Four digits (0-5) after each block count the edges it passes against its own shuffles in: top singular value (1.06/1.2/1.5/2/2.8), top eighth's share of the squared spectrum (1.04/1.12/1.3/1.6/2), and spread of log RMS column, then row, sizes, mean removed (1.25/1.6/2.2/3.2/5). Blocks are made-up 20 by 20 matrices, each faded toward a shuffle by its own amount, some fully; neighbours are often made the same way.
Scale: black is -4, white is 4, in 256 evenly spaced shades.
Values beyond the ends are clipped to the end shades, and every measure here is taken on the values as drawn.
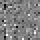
2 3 1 0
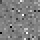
0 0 0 0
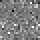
1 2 0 0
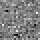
0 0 0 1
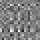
3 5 2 2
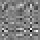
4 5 3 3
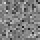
1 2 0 0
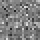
2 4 1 1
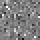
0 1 0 0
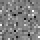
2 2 0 0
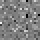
2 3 0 1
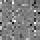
3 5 1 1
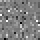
2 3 1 0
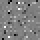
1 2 0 0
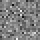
1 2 0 0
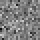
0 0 0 0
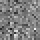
2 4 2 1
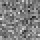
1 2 0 0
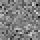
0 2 0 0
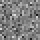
2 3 1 1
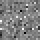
1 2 0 0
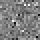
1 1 1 0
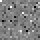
0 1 0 0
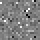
0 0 0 0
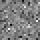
0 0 0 0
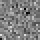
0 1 0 0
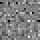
2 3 0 1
